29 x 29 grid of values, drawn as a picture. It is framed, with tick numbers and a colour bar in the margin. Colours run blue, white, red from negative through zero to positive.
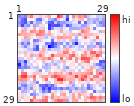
The histogram is bell-shaped. Overall the values sit about 50% of the way up the scale. Horizontal stripes repeat 4 times down the table. No row or column stands out.
